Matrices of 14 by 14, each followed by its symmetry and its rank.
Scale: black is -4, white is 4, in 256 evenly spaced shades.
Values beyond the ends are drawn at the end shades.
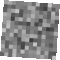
neither, full rank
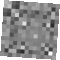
symmetric, rank three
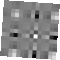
symmetric, rank one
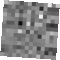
neither, rank three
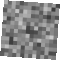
neither, full rank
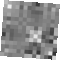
symmetric, rank three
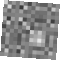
symmetric, rank three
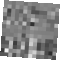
neither, rank three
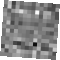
neither, rank three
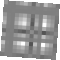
symmetric, rank one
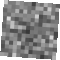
neither, full rank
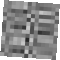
neither, rank two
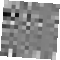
neither, rank two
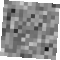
neither, full rank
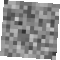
neither, full rank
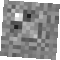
symmetric, rank three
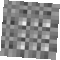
symmetric, rank one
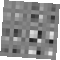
symmetric, rank one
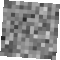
neither, full rank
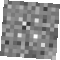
symmetric, rank three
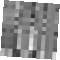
neither, rank two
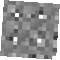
symmetric, rank three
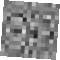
neither, rank three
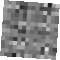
neither, rank three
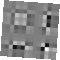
symmetric, rank one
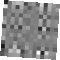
neither, rank two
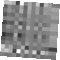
neither, rank two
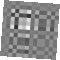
symmetric, rank one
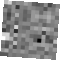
neither, rank three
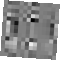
neither, rank two
